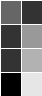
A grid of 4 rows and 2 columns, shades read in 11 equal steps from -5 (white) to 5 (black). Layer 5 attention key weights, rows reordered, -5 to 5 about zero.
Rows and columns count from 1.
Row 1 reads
1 3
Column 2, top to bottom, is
3 -1 -2 -4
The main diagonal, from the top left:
1 -1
